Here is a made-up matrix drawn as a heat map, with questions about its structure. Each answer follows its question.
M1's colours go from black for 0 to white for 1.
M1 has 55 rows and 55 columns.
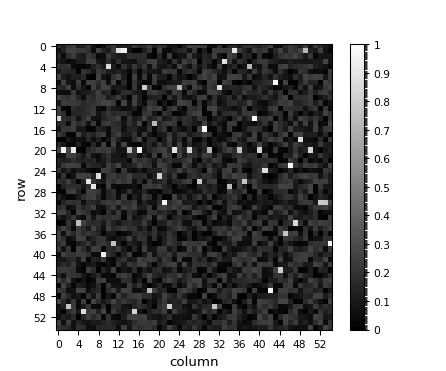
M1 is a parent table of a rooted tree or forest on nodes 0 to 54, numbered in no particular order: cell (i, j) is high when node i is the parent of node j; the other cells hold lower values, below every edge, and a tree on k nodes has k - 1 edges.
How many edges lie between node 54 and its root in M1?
4
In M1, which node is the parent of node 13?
1
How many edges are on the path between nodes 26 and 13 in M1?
3
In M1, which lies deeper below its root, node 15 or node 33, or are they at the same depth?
node 33
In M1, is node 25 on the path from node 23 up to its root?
yes
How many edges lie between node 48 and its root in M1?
4
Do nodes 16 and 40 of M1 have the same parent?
yes
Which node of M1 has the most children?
20
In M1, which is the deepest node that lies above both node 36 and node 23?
20
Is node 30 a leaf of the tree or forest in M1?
no
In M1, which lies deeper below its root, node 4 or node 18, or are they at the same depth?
node 18
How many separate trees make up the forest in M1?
3
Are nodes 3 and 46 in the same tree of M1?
yes
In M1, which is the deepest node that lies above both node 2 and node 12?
20
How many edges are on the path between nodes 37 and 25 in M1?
3
